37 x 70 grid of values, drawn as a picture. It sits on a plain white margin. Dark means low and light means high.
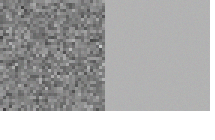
The table splits into one row of 2 panels. Panel 1,1: middling, fine-grained. Panel 1,2: high, flat.
